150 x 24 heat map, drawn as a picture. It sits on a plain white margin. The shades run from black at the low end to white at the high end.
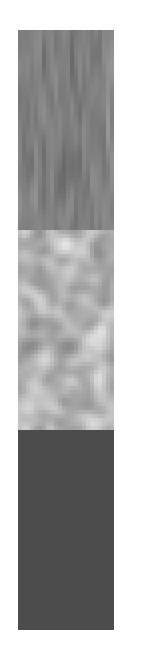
The table splits into 3 rows of 1 panel. Panel 1,1: middling, streaked downward, faint in contrast. Panel 2,1: high, blotchy. Panel 3,1: low, flat.
